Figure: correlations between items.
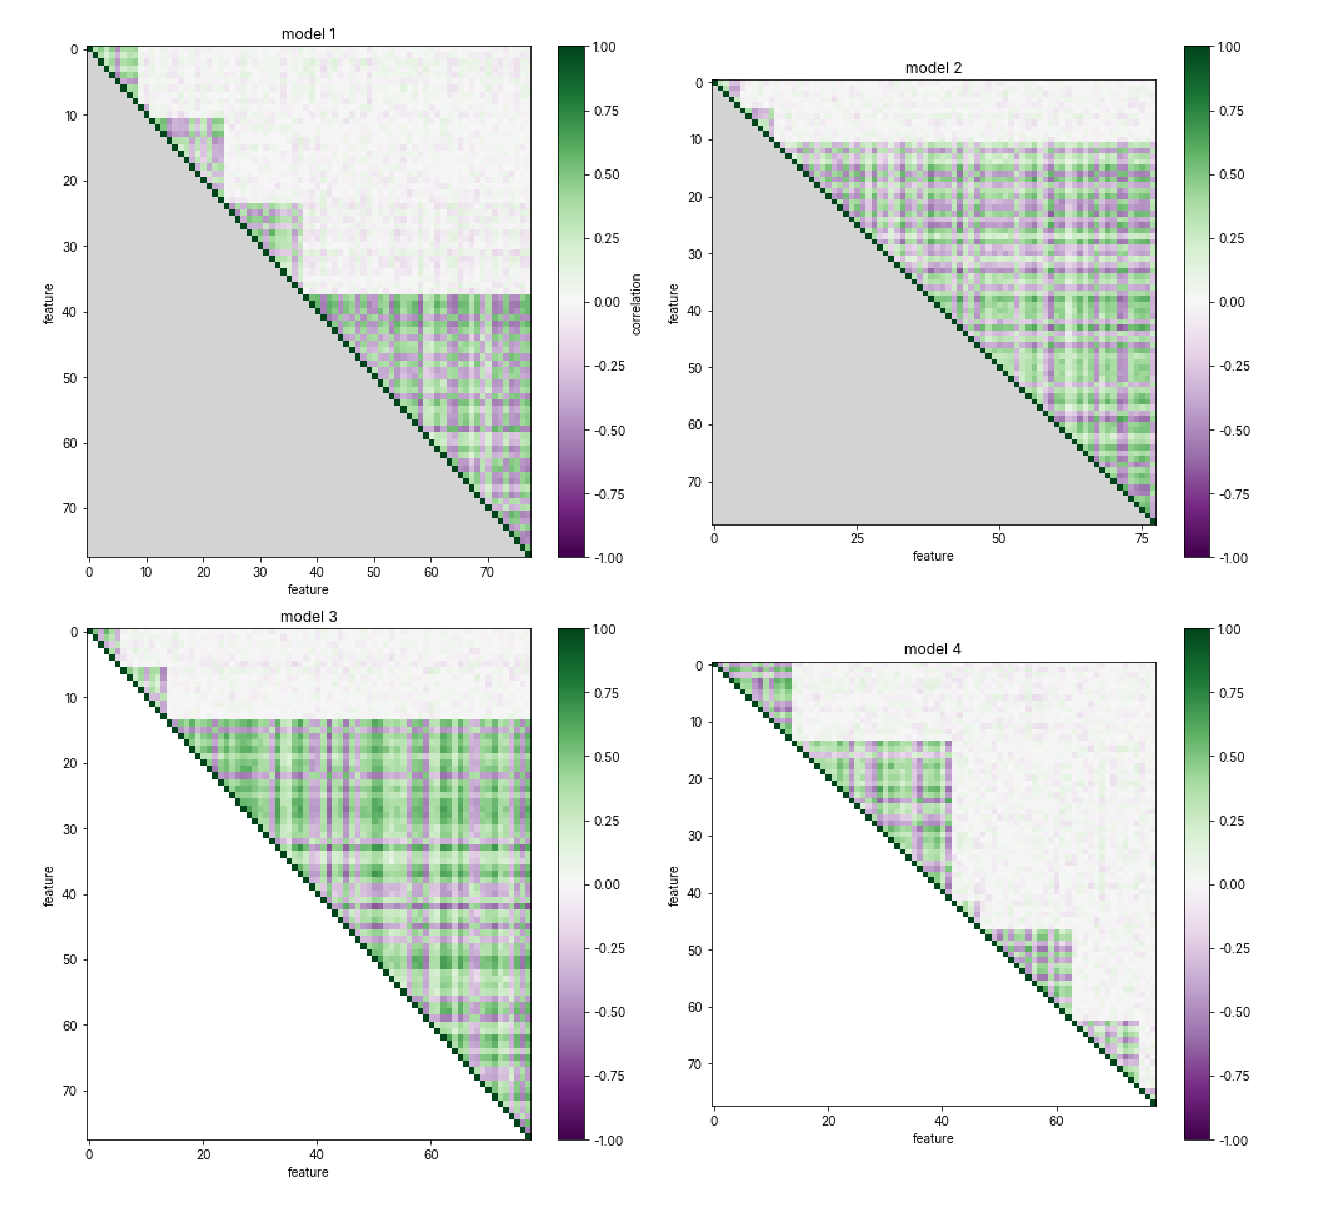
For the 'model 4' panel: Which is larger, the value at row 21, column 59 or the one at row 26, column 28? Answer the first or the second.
the first
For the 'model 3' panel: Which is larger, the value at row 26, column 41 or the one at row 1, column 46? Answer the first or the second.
the first
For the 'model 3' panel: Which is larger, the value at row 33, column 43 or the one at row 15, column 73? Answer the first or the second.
the first
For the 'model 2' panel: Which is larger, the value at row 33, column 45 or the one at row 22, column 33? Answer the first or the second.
the second
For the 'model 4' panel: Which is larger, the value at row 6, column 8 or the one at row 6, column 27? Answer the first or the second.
the second
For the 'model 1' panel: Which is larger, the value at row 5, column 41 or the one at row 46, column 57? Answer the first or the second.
the second
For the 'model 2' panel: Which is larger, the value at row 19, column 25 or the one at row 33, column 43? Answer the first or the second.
the first
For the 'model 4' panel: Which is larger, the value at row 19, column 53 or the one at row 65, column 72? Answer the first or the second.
the second
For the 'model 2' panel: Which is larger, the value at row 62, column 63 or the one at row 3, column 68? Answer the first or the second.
the first
